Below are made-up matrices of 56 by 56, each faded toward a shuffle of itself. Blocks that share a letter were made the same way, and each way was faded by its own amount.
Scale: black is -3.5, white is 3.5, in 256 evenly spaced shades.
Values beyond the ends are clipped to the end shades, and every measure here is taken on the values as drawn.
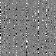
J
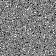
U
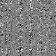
J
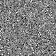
U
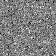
U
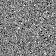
U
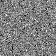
U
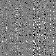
J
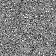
U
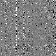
J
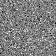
U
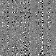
J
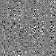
J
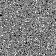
U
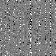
J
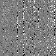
J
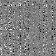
J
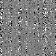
J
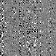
J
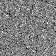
U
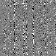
J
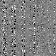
J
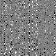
J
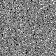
U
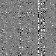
J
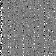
J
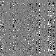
J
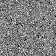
U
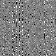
J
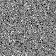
U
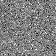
U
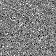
U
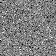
U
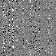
J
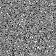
U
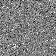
U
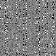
J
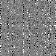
J
